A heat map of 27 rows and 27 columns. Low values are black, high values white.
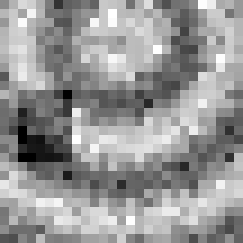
In the middle left lies a patch that is lower than the rest. No overall slope runs across the table. Rings spread out from the top middle. The middle left is the ninth with the lowest average. The top middle is the ninth with the highest average.
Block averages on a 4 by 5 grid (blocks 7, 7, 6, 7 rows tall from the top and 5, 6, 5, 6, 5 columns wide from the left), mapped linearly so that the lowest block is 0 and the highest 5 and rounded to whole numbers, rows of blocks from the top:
5 2 5 2 4 / 2 1 2 2 4 / 0 2 4 3 2 / 3 4 3 4 3
